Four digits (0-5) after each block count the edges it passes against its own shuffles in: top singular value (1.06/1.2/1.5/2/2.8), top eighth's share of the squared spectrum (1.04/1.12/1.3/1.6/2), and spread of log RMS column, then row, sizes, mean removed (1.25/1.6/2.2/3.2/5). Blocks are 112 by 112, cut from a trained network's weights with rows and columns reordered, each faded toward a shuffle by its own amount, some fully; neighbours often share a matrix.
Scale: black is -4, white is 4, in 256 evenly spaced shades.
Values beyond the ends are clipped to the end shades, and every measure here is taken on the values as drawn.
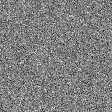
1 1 0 0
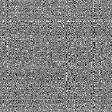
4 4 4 2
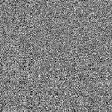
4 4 2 2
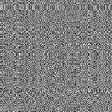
5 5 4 3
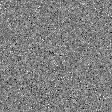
0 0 0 0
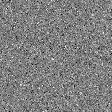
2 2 0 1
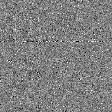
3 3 1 2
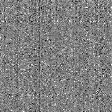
3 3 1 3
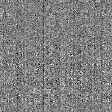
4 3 2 3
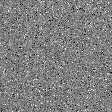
0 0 0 0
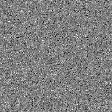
3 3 2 2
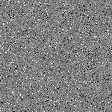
0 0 0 0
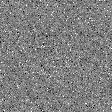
1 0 0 0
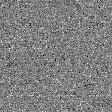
2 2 0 0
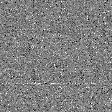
2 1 1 0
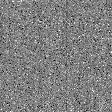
1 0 0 0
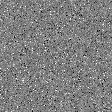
0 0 0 0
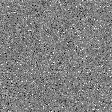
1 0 0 0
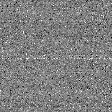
2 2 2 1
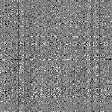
3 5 2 4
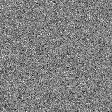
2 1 0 0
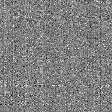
2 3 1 2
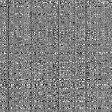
3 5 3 4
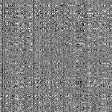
4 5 2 4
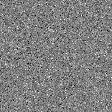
2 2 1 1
